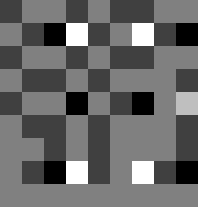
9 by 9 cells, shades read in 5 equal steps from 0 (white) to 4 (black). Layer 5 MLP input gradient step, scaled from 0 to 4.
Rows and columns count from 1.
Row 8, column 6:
2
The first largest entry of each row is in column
1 3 1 2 4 2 3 3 1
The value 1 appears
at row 5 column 9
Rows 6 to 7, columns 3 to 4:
3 2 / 3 2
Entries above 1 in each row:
9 7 9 9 8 9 9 7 9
